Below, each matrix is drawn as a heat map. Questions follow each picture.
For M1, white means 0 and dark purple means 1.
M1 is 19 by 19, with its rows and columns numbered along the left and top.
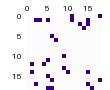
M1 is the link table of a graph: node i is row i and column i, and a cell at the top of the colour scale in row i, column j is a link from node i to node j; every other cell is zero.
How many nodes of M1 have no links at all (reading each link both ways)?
1
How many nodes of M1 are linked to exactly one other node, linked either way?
2
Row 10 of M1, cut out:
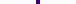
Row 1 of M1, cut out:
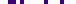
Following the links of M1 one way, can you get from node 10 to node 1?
no
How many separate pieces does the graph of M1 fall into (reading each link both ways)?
2
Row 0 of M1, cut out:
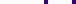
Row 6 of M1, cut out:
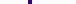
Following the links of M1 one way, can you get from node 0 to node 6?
yes
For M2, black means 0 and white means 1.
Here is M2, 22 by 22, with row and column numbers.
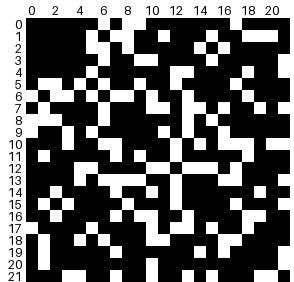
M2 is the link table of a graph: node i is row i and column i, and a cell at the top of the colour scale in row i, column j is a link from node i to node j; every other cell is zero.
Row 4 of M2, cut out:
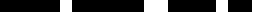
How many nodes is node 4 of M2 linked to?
5
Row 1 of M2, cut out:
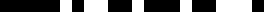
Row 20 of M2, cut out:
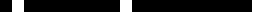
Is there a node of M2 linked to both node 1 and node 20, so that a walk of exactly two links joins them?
no
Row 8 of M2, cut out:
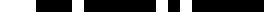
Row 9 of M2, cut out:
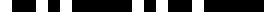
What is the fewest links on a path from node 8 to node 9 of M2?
2
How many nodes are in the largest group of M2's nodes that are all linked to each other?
3
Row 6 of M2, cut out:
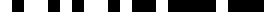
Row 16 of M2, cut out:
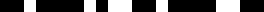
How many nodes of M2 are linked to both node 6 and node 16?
5
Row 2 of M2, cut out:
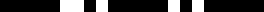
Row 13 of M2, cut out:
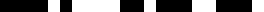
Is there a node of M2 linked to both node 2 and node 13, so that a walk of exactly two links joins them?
yes
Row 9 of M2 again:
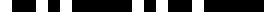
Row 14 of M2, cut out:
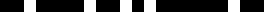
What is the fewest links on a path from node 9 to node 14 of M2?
3
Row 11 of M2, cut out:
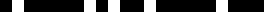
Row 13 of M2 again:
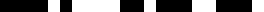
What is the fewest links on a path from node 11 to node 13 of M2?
2
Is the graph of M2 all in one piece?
yes
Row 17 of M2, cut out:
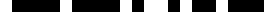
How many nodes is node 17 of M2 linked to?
7
